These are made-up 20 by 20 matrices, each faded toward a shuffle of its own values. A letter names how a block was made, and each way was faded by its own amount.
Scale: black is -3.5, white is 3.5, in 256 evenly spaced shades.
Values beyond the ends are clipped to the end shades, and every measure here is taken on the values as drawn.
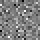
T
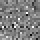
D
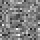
T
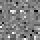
T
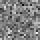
D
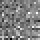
T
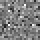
D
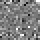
D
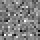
D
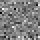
D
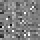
T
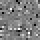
T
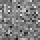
D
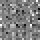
T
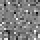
D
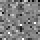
T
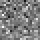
T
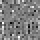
T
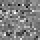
D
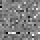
D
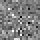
T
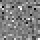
D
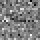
D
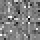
T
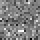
D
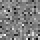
D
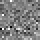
D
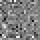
T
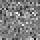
D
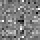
T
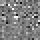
T
